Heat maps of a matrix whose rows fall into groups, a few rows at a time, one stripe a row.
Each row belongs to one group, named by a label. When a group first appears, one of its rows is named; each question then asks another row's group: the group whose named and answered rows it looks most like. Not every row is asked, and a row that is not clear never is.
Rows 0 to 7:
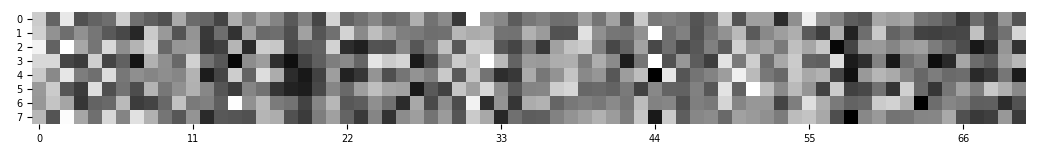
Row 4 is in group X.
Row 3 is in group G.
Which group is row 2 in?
X
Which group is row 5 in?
G
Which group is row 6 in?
X
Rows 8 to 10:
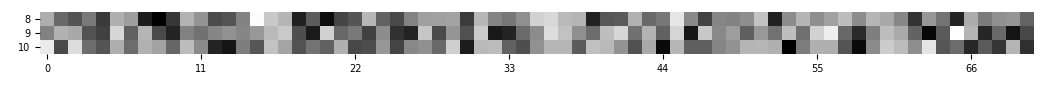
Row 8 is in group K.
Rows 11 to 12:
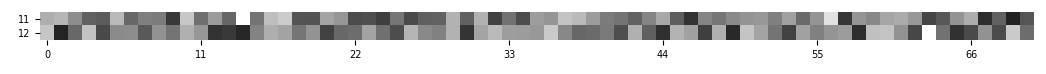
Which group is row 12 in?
K
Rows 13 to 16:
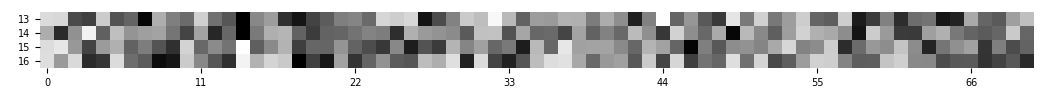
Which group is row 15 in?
X
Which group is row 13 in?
G
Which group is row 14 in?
K
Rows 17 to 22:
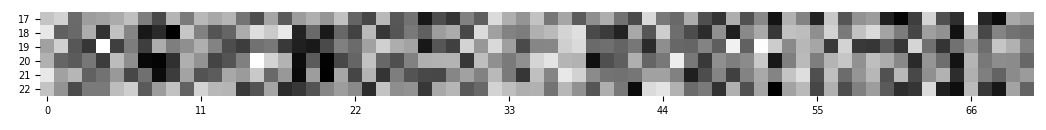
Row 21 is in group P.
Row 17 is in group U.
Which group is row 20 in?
K
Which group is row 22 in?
U
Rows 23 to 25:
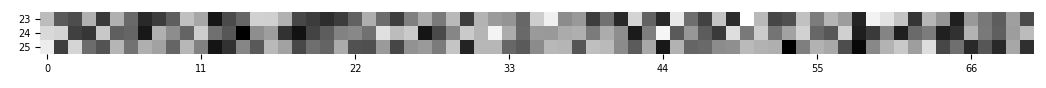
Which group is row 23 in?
K
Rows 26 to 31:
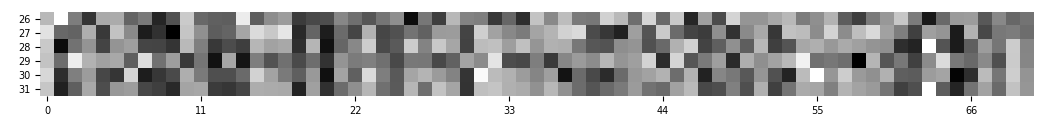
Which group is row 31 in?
K
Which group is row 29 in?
P
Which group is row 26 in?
X
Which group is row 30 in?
K
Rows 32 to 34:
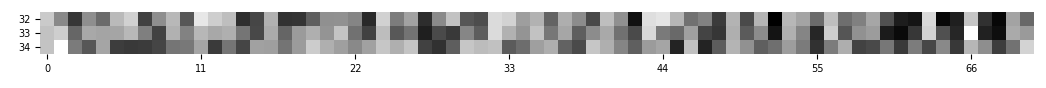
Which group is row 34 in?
G
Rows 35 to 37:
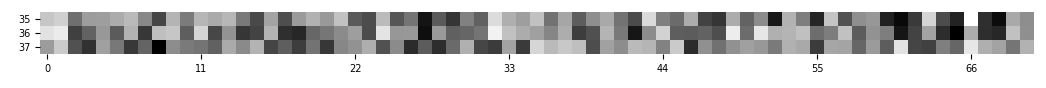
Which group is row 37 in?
P
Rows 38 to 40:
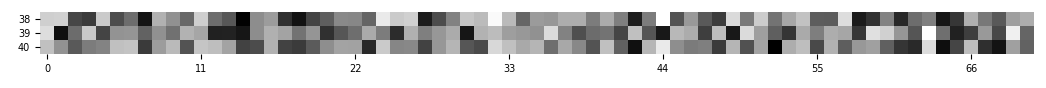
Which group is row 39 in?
K
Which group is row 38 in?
G
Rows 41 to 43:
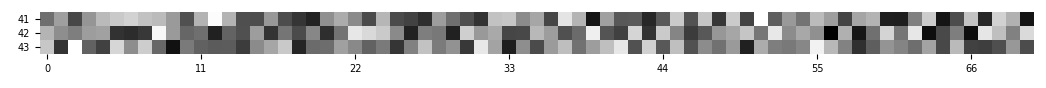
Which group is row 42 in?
G
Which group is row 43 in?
X
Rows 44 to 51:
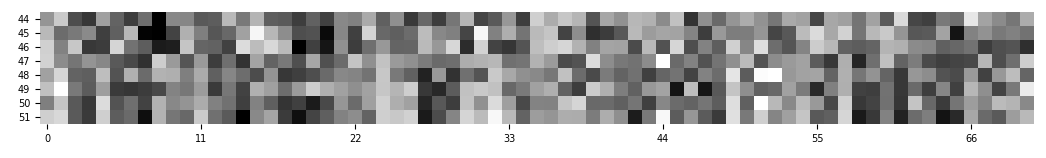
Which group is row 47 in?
G
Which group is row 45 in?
K
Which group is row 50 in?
G
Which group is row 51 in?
G
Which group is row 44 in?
P
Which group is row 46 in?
X
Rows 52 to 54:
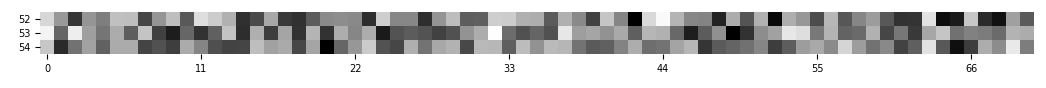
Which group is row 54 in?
K
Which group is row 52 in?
U
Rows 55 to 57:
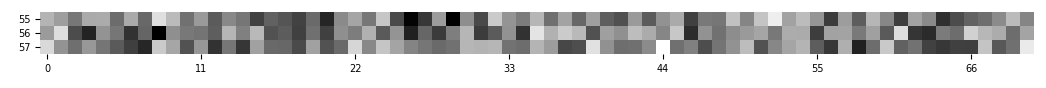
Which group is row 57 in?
G
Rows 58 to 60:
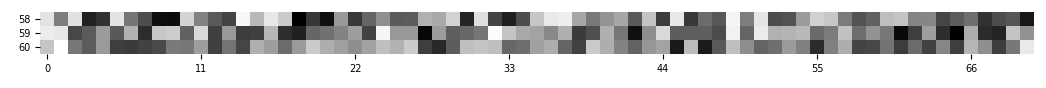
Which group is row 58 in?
X
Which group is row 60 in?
G
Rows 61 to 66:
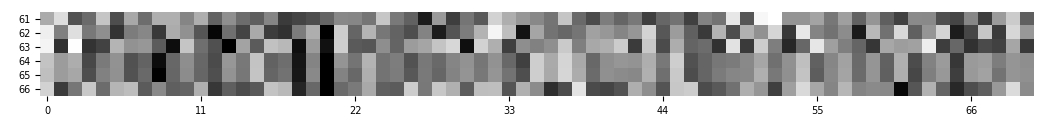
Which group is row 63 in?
X
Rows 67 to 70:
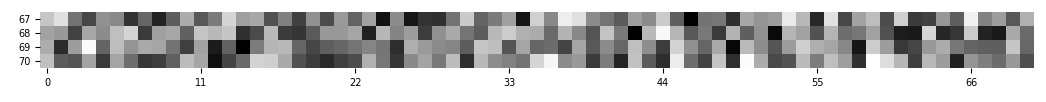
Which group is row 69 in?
K
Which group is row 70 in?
K
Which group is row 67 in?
P
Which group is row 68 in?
U
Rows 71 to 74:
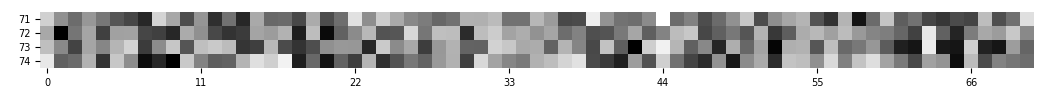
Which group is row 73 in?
U
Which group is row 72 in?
K
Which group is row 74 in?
K
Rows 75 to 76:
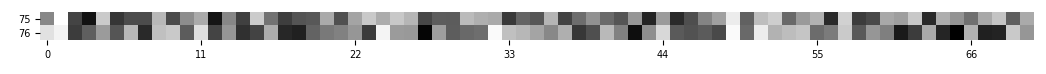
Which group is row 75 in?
G
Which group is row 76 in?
U
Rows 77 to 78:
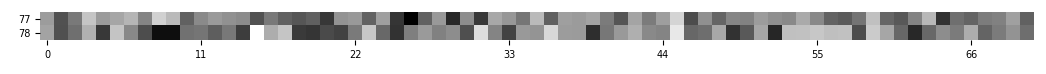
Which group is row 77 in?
U
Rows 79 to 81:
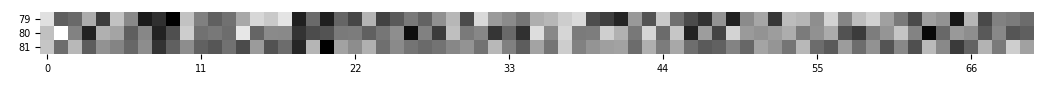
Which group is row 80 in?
X
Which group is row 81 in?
P
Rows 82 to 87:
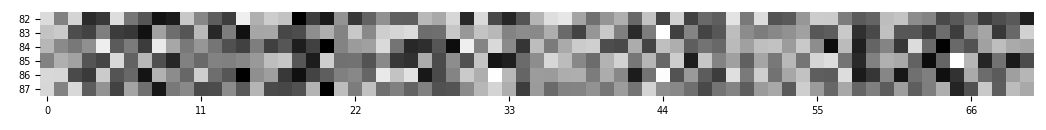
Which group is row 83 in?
G
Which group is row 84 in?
G
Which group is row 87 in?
P
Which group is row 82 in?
X
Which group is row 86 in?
G
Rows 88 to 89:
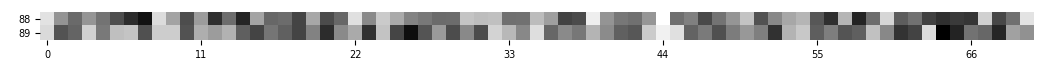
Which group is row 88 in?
G
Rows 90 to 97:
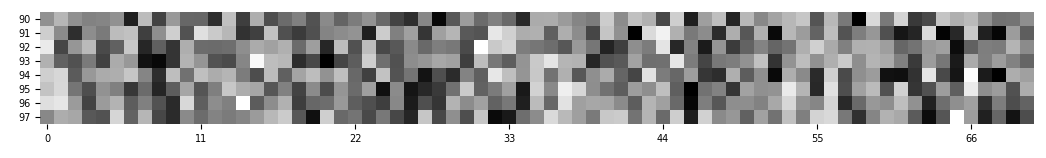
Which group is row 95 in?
P
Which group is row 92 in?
K
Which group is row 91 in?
U
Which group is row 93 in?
K
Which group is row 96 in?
X
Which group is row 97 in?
X
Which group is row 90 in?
P
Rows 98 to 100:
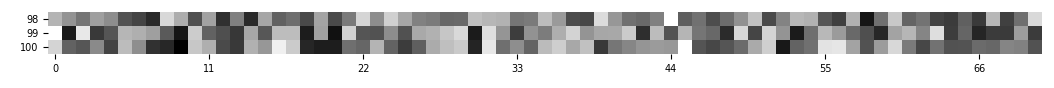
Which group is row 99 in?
X
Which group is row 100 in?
K
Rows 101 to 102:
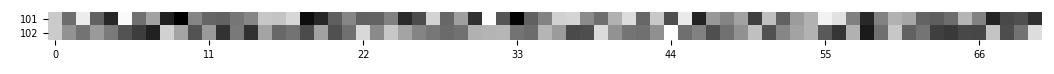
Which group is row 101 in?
X
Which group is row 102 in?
G
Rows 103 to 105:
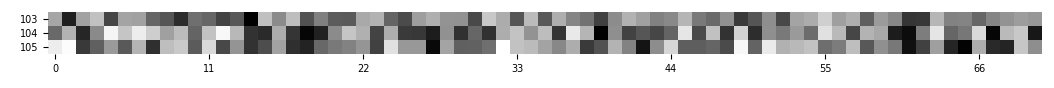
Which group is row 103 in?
K
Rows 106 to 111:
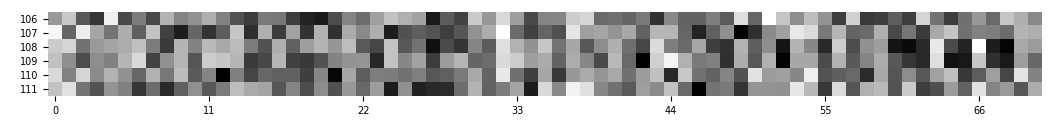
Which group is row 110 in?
P
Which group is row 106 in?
G
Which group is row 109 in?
U
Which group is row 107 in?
P
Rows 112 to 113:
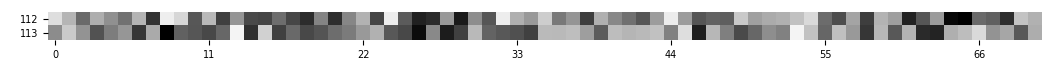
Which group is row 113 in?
P
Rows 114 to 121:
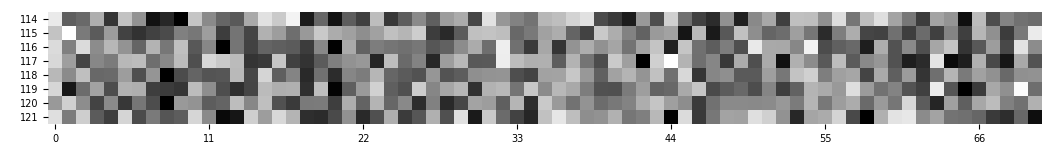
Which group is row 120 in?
P
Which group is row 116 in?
P
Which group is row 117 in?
U
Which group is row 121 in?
X
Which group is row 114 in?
K
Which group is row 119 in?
K
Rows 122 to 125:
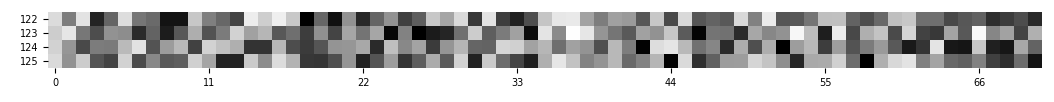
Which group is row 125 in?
X
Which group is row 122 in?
X
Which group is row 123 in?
P
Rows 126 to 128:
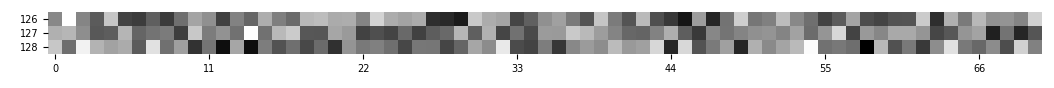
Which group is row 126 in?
G
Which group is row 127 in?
X
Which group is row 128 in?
P
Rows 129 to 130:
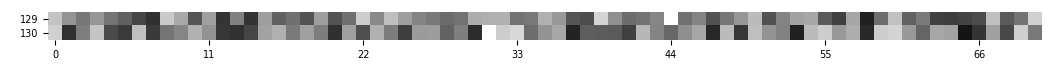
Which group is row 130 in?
K
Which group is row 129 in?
G
